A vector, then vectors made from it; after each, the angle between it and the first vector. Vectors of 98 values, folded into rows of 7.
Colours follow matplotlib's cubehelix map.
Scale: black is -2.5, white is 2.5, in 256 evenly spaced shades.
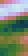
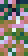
partly opposed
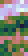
nearly parallel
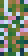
orthogonal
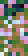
partly opposed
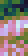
nearly opposite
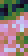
nearly opposite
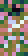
partly opposed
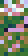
partly aligned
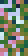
orthogonal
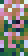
partly aligned
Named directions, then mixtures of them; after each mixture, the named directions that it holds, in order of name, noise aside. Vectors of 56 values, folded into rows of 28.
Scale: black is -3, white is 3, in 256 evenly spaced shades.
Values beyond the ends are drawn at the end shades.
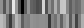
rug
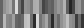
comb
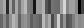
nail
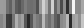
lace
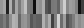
nail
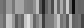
lace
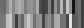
lace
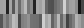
nail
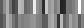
nail, rug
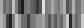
lace, rug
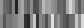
comb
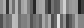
nail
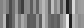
comb, lace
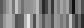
comb, lace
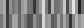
lace, nail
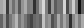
lace, nail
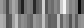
nail, rug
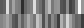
comb, nail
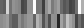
comb, nail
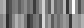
lace, nail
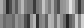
comb, nail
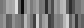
comb, rug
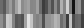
lace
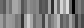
lace, rug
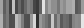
comb, rug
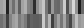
lace, nail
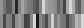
comb
